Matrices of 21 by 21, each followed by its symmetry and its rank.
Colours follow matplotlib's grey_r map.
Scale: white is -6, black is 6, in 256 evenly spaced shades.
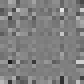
antisymmetric, rank two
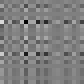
neither, rank one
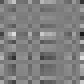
neither, rank one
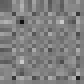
symmetric, rank two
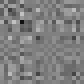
symmetric, rank two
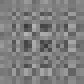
symmetric, rank two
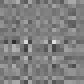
neither, rank two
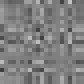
antisymmetric, rank two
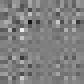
antisymmetric, rank two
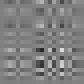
neither, rank one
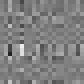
neither, rank two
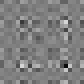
symmetric, rank two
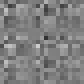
antisymmetric, rank two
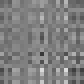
neither, rank two
